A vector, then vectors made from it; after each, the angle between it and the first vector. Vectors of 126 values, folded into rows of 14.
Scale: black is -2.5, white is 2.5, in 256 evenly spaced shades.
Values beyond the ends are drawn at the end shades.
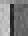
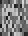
orthogonal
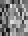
partly opposed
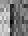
nearly parallel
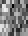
partly aligned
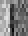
nearly parallel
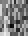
partly aligned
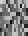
orthogonal
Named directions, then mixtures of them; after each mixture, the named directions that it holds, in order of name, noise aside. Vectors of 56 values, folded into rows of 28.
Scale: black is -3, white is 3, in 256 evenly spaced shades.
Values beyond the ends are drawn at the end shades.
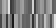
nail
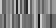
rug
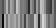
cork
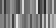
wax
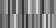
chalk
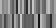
nail, rug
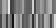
nail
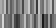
cork, wax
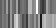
chalk, wax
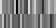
cork, rug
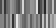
wax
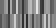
chalk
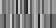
rug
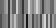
chalk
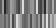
wax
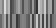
nail, wax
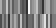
chalk, rug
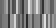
chalk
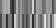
chalk, nail
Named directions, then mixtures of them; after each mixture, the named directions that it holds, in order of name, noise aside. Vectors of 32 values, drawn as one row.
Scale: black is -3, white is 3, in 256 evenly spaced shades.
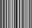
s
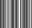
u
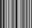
s, u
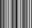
s, u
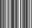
u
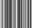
s, u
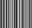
s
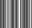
u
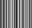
s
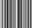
s, u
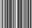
s, u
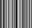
s, u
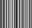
s
